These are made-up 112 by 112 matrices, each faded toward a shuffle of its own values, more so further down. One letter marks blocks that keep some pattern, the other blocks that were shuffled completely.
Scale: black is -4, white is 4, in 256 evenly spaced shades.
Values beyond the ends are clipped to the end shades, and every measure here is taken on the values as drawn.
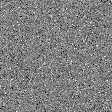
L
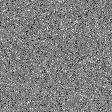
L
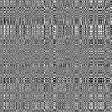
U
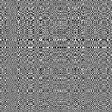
U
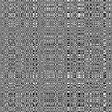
U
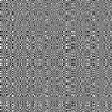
U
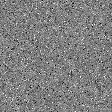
L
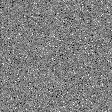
L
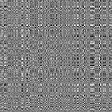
U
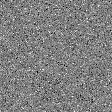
L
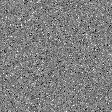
L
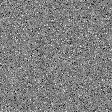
L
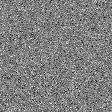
L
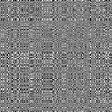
U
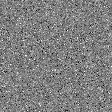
L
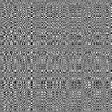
U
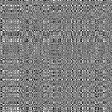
U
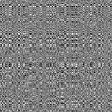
U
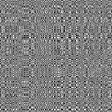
U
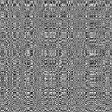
U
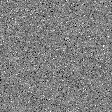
L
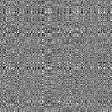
U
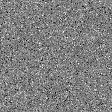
L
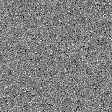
L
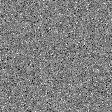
L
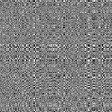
U
